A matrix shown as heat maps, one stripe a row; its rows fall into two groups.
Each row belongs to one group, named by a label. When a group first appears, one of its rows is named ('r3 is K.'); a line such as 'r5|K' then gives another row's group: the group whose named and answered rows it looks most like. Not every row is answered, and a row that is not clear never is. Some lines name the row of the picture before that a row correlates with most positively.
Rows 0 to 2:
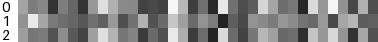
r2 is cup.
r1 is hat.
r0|cup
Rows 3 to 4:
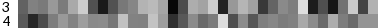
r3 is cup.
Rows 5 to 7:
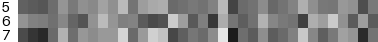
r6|cup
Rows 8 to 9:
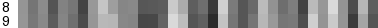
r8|cup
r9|cup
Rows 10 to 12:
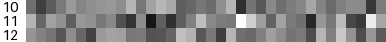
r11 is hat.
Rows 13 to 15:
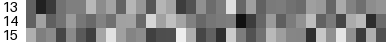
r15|cup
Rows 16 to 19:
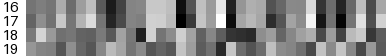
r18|hat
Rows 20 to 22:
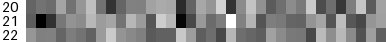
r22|cup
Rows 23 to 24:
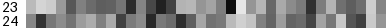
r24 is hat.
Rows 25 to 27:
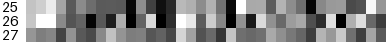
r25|hat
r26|hat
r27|cup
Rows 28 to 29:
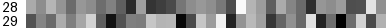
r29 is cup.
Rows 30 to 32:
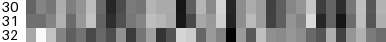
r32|hat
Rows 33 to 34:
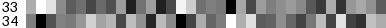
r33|hat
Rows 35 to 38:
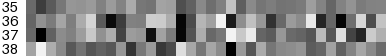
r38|hat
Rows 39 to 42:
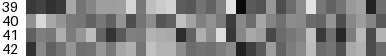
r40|hat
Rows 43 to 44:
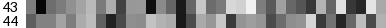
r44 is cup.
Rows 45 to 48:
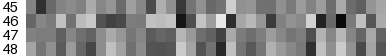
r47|cup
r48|cup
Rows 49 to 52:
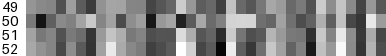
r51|cup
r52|cup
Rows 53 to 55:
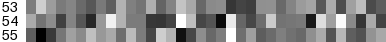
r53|hat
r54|cup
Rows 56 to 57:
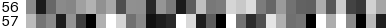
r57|cup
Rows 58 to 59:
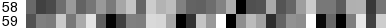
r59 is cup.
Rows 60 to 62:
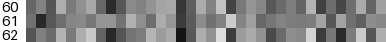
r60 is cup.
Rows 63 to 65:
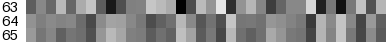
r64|cup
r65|cup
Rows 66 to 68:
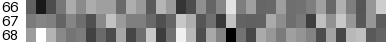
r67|cup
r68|hat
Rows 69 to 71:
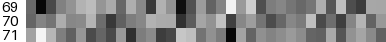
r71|hat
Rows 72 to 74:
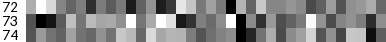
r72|hat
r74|hat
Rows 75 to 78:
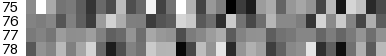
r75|hat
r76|cup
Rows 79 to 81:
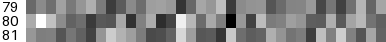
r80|hat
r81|cup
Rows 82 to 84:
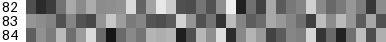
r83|cup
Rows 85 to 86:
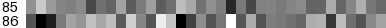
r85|hat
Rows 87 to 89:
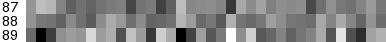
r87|hat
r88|cup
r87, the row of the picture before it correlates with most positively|85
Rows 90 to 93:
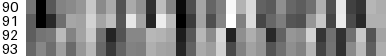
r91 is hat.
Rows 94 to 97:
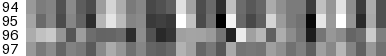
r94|cup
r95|cup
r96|hat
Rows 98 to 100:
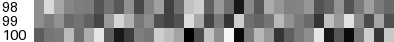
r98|hat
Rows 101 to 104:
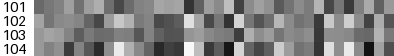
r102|cup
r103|hat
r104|cup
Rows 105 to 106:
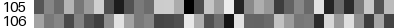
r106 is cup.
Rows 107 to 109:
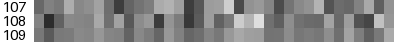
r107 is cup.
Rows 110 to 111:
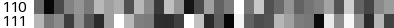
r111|cup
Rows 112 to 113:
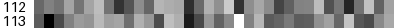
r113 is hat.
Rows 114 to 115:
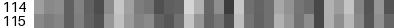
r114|cup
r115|cup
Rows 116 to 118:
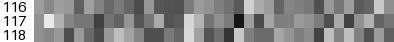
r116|hat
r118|cup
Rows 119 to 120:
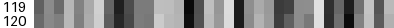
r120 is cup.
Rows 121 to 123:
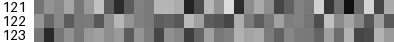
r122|cup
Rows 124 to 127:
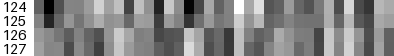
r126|cup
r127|cup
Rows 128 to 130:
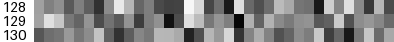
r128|cup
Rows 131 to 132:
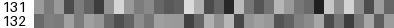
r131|cup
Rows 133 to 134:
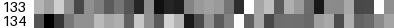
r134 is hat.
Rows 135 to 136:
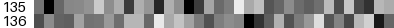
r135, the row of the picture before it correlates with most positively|134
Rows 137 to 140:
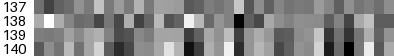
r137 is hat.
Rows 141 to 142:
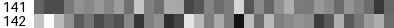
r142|hat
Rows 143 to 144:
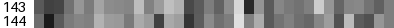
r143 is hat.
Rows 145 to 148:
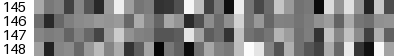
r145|cup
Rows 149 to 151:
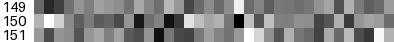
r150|hat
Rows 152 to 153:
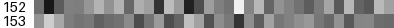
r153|hat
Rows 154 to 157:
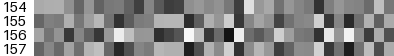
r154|hat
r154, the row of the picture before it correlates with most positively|153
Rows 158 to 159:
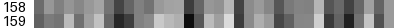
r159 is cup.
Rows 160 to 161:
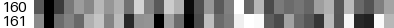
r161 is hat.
